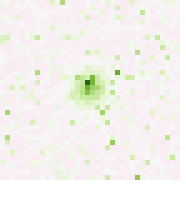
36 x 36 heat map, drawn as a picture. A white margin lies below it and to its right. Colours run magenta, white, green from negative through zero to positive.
Slope: none. Stripes: none. Odd rows or columns: none. Seam: none. Ninth with the highest average: centre. Bumps: one, in the centre. Histogram: skewed, a long tail of high values.
